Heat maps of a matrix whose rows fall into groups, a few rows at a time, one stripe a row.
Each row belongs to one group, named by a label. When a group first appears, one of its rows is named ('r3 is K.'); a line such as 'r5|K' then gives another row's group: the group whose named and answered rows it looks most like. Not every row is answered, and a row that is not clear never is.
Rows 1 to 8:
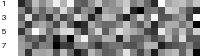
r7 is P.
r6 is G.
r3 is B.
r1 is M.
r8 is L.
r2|L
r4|L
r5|M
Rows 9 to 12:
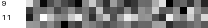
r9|P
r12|P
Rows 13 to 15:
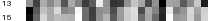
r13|L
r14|M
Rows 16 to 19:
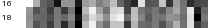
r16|P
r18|G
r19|G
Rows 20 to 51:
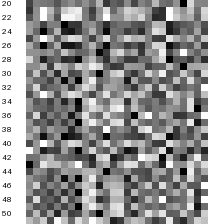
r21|M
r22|M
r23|P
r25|M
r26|P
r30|B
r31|G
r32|B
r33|M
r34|G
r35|G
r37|G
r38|B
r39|P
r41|P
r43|M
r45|G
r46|B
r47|G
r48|B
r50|B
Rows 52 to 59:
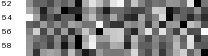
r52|G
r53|P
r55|L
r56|B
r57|G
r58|G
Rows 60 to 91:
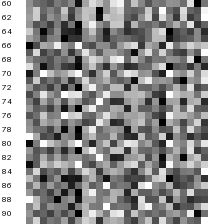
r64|P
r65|P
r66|M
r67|B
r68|G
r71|B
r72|G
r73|M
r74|L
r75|G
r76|M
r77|L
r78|G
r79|P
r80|M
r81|G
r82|L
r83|M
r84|B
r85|P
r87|G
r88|P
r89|B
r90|G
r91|B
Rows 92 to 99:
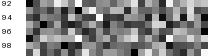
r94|L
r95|P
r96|L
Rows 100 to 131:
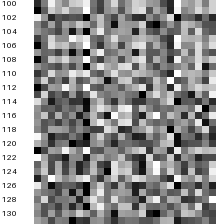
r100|M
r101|M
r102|P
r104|G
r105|M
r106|M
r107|G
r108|M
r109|G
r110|M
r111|B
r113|B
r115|G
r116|B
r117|G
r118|L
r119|P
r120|P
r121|M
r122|P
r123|B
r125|M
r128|B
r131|P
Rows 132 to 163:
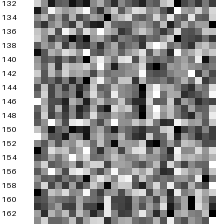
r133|M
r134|B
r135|L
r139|M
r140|G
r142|L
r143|G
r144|B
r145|B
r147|B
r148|B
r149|M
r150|P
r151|P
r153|M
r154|M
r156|M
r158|B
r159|M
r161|L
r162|L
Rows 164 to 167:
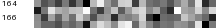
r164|G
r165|M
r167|G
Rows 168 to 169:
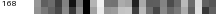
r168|G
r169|G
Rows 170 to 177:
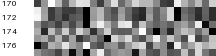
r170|M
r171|P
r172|P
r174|L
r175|B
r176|M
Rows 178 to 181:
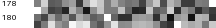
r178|B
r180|L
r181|M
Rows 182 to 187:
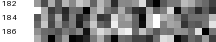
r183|P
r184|B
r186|G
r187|P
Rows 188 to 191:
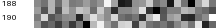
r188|L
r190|B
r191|G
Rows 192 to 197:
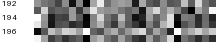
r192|G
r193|B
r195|P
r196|M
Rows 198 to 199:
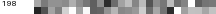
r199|M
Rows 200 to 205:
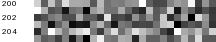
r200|L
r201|P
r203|P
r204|M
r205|G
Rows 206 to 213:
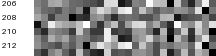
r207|G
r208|P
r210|L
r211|L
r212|G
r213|L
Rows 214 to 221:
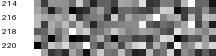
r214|L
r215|P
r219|P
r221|P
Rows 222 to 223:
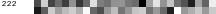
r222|B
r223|M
